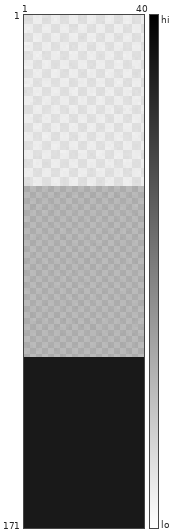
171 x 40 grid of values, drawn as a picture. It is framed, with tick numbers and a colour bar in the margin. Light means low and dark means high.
It is made of 3 by 1 panels. Panel 1,1: very low, checkered, faint in contrast. Panel 2,1: low, checkered, faint in contrast. Panel 3,1: very high, flat.
